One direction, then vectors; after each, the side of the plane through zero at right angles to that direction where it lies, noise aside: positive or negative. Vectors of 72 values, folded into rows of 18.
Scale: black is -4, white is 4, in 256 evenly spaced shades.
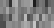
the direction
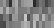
positive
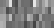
negative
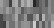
positive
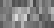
positive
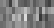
positive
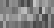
negative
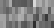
negative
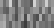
negative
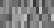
positive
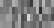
negative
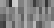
positive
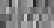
positive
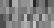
positive
